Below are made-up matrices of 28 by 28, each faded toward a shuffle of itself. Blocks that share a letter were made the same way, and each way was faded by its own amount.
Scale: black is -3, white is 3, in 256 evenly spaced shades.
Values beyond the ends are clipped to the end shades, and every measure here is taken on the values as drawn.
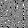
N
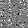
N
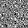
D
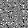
N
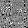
N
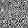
D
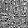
D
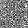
D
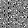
N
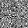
D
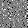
N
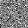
D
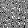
N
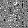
N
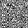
D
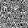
D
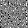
N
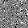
N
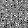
N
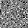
D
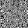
D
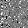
N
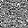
D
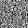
D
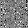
N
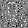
N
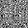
D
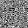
D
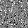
N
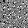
N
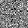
D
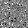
N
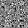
D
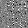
N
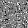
N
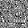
D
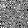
D
